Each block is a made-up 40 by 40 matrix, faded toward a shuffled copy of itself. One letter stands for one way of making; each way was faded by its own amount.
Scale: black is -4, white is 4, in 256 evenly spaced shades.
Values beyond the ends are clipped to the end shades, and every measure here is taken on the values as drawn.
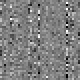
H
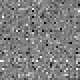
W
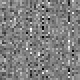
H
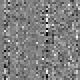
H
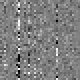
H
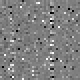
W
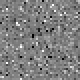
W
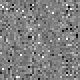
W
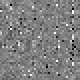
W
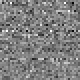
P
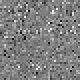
W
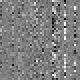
H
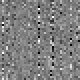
H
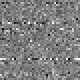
P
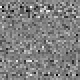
P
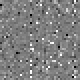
W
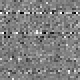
P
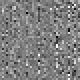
H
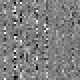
H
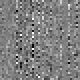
H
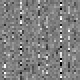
H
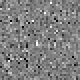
W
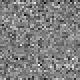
P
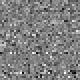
P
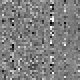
H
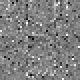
W
